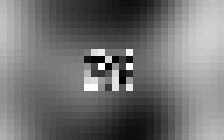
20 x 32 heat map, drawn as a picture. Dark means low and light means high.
No regular stripes run through it. In the centre lies a patch that is rougher than the rest. The centre is the roughest part.
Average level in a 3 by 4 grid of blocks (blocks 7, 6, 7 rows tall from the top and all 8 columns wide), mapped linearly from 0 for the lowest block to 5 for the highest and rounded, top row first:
3115
3335
3104
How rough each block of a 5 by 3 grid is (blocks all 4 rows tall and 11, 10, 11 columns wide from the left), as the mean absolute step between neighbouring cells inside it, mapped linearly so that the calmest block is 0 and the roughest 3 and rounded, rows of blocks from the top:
000
010
030
010
000
